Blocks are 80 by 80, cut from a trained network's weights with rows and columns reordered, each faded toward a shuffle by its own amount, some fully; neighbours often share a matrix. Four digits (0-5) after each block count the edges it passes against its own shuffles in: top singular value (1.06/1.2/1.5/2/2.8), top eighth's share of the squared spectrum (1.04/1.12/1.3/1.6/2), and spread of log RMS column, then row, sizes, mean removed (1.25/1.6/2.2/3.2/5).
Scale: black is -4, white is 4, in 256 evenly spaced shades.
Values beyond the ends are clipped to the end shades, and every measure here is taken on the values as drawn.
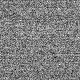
2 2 0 0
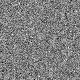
0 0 0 0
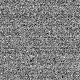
2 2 0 0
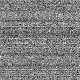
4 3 1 1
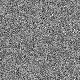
0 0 0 0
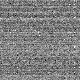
4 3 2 1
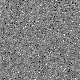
1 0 0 0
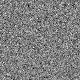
0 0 0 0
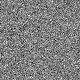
0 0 0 0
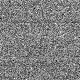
1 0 0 0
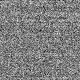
2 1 0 0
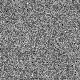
0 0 0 0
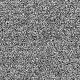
2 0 0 0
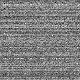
4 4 2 2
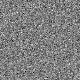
2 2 1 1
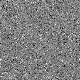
2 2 0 0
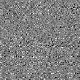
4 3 0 3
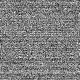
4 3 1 1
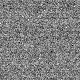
2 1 0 0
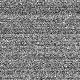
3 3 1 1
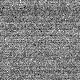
3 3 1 0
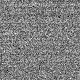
2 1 0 0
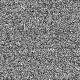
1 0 0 0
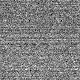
3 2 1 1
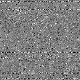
4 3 0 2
